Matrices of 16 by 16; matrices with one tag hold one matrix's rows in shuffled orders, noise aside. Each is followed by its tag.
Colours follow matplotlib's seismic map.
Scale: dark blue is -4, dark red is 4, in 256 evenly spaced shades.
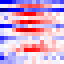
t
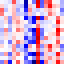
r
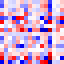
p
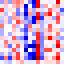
r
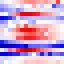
t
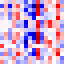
r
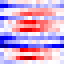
t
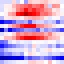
t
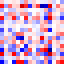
p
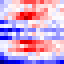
t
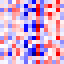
r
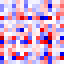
p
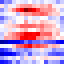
t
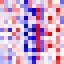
r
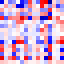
p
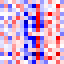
r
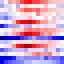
t
